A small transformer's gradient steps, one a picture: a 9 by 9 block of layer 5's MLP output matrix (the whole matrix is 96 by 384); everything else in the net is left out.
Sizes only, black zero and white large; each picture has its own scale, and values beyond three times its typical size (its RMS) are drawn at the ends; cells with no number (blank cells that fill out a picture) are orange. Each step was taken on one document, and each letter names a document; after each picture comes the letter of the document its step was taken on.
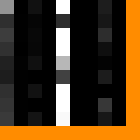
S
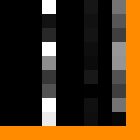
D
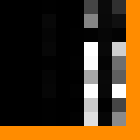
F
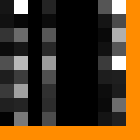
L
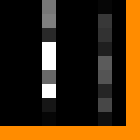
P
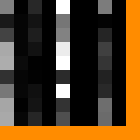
S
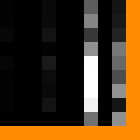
F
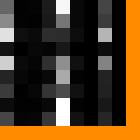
S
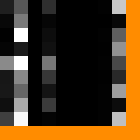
L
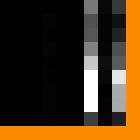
F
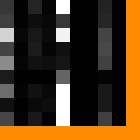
S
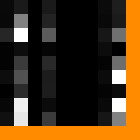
L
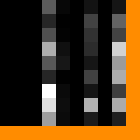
D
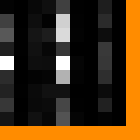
S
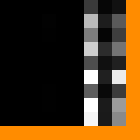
F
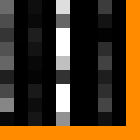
S
